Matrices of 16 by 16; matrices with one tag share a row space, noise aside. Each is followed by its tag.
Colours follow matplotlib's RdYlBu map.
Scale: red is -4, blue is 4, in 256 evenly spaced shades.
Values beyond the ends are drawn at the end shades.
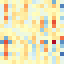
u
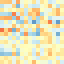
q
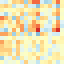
q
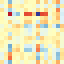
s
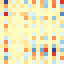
u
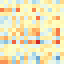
q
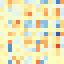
s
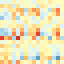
q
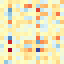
s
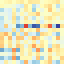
q
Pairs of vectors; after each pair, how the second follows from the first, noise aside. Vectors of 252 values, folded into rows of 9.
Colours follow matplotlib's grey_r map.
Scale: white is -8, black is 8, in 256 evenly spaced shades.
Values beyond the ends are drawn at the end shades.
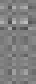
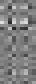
scaled up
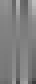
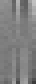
copied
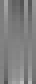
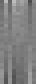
reversed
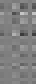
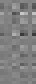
copied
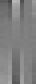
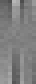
copied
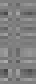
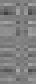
reversed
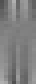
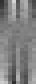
scaled up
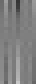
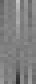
reversed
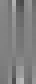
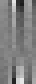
scaled up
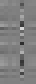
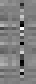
scaled up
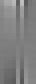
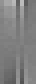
copied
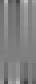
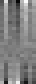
scaled up
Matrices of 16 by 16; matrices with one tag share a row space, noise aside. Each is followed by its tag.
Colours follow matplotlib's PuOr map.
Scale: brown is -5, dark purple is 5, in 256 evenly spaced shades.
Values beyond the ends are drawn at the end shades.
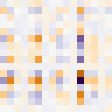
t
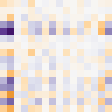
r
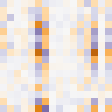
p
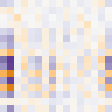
r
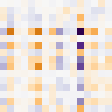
t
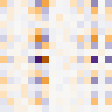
p
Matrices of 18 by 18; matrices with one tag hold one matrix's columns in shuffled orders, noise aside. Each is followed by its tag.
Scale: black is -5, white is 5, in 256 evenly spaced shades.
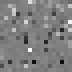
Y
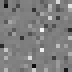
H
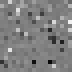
Y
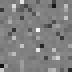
H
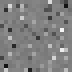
H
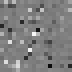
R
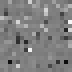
Y
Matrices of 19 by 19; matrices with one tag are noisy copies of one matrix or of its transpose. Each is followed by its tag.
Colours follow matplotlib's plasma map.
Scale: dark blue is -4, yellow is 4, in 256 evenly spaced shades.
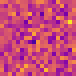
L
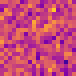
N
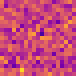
L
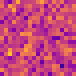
N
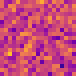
N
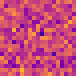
L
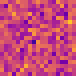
L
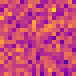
N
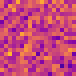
N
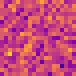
N
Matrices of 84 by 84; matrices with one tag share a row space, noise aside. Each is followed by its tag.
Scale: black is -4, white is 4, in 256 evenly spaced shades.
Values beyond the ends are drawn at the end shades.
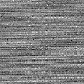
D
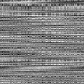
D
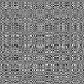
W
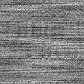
D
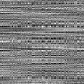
D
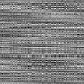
D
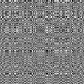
W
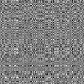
W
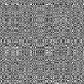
W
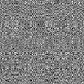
W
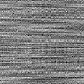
D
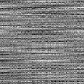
D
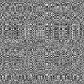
W
